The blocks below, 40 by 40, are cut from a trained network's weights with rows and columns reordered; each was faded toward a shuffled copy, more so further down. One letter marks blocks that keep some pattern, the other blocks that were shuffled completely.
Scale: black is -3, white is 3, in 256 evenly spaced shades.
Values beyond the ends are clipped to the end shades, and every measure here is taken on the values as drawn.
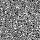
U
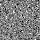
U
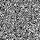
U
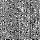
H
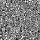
H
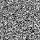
H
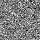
U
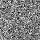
U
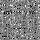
H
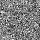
U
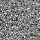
H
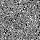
U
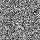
H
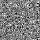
H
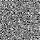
H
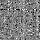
H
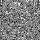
H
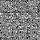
H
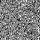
H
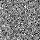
U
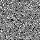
U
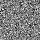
U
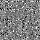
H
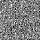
H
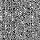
H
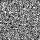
U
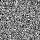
U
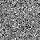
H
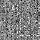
H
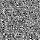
H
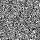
U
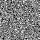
U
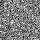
U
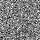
U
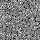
U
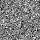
U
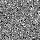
U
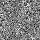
U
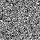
U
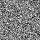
U
